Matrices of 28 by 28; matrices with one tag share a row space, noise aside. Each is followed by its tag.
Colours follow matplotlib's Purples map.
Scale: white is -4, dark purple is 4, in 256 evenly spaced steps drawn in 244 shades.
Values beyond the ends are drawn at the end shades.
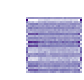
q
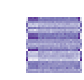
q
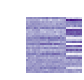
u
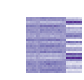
u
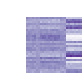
u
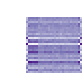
q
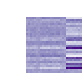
u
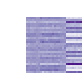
u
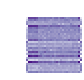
q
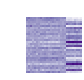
u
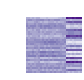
u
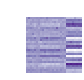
u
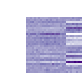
u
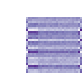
q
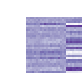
u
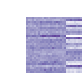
u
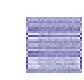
q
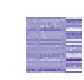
u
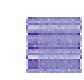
q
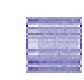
q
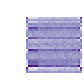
q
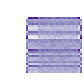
q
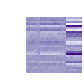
u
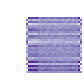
q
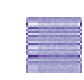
q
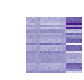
u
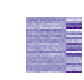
u
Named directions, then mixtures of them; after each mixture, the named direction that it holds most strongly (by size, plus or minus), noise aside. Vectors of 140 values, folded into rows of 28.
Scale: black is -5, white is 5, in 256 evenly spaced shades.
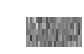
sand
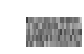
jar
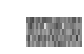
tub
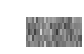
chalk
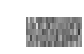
sand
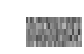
sand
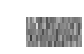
sand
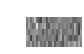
sand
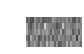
tub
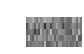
tub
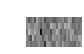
chalk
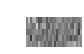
sand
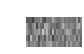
tub
